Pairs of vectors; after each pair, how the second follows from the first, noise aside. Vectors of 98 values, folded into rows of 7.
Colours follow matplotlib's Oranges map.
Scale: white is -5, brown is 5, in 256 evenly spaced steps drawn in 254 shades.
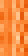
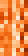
scaled up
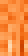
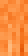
shrunk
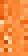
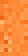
shrunk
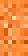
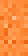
shrunk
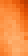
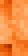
wrapped around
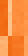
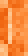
wrapped around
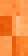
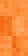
shrunk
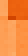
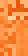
sign-scrambled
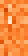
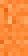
shrunk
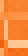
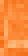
shrunk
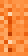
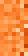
wrapped around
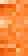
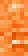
wrapped around
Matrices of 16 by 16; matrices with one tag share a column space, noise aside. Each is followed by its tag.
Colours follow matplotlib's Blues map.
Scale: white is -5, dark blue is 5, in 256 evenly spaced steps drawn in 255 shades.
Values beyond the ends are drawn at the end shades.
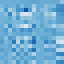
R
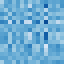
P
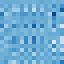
R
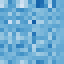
P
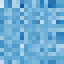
P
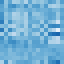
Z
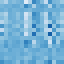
Z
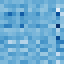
R
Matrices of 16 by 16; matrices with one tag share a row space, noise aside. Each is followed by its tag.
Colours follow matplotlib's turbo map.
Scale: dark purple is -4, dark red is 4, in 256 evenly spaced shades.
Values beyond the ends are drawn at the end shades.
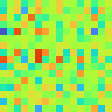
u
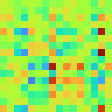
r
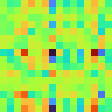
r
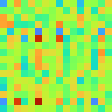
u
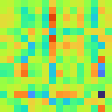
r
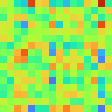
r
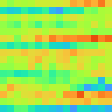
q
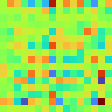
r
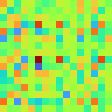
u
